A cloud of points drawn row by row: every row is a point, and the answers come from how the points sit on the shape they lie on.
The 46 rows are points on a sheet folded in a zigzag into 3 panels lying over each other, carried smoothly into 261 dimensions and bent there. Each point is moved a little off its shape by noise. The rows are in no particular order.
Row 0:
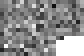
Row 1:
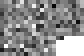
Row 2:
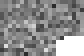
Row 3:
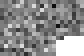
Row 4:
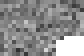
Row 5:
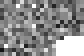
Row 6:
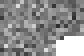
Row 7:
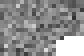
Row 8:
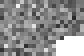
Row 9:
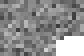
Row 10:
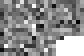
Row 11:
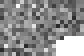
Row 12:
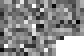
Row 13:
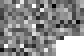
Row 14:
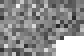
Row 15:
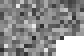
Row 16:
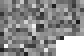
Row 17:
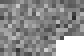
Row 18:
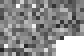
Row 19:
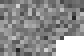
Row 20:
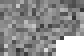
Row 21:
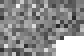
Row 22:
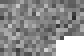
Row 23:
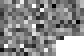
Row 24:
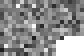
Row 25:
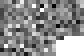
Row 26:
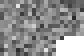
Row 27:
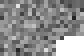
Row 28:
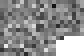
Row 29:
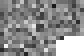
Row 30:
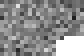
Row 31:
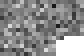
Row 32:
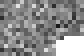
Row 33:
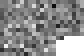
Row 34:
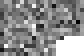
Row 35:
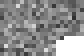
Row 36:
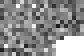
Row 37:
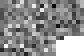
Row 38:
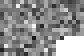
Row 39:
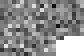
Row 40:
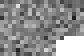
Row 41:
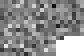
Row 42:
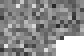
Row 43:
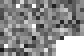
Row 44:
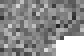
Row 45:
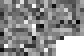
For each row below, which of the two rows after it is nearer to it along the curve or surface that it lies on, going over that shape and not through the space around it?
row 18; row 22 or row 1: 22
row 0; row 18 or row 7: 7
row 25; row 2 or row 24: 2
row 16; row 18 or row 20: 20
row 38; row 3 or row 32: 32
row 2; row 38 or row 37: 37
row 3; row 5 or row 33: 33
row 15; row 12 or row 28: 12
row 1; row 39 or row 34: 39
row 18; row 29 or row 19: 19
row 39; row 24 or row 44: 44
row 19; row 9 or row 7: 7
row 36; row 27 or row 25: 27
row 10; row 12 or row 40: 12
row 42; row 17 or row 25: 17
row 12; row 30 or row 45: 45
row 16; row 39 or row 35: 39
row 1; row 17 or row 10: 10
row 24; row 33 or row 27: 27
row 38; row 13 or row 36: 36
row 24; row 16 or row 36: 36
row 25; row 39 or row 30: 39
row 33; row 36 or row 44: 44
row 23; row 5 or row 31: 31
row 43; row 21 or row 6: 21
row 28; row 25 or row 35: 25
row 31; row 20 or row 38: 20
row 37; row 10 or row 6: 10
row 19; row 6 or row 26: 26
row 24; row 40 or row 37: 40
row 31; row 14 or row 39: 39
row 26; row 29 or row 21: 21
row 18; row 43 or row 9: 43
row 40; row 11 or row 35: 11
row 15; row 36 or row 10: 36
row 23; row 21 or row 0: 0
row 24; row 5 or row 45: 5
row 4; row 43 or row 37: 37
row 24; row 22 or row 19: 19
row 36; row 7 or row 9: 7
